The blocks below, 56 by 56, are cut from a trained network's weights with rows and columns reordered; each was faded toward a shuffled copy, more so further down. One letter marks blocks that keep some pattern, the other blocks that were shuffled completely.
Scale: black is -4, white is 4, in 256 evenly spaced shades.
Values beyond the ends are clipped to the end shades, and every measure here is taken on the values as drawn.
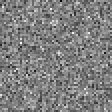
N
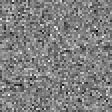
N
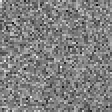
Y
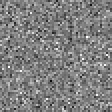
N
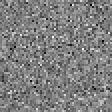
N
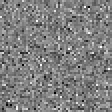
Y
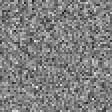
N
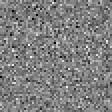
Y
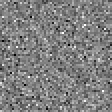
N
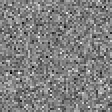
Y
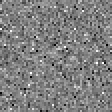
N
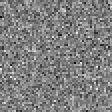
N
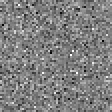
N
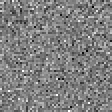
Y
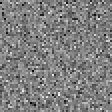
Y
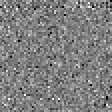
Y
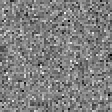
Y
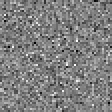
N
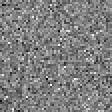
N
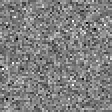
Y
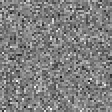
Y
